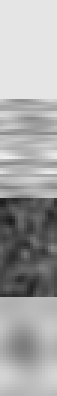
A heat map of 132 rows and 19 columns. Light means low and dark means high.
The table splits into 4 rows of 1 panel. Panel 1,1: very low, flat. Panel 2,1: low, streaked across. Panel 3,1: high, blotchy. Panel 4,1: low, smooth.
